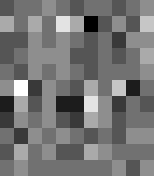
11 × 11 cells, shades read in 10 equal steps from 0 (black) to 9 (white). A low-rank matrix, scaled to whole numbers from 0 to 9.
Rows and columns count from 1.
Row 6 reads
5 9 2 5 4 3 6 4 7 1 4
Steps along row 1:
up same up down down up same down up up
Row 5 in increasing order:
3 3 4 4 4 4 4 4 5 5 5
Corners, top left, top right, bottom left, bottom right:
3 5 4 5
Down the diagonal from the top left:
3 4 5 5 5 3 8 5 3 4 5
